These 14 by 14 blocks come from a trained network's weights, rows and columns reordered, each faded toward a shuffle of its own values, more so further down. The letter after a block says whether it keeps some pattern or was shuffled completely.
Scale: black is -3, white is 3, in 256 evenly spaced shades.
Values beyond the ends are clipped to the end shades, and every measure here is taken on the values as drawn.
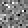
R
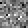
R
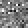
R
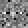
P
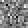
P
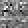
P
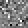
R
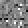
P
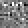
P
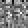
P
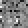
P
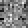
P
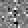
P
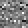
R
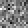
R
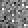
R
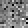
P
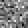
R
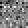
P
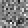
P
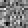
P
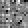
P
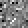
R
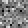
R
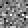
R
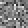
P
